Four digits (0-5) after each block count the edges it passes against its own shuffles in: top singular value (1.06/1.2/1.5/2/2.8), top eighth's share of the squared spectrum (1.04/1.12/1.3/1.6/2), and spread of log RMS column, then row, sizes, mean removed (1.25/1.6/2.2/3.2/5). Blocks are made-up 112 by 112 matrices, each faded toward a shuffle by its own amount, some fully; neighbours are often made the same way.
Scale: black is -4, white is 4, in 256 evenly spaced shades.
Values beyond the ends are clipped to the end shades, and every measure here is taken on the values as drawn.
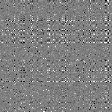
5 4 3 3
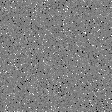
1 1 0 0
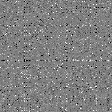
4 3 2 2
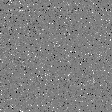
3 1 0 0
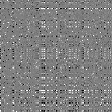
5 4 3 3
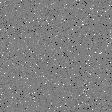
0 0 0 0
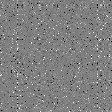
4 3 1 1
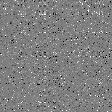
4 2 1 1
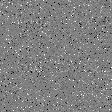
2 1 0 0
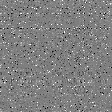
4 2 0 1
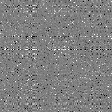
5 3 2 2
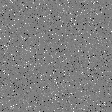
0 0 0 0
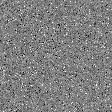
0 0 0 0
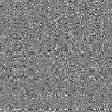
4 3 2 2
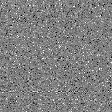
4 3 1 1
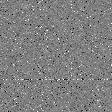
3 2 0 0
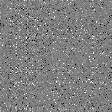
4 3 1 1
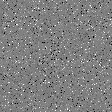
0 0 0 0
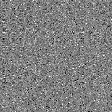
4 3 1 1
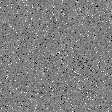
1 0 0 0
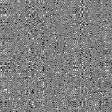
4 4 3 2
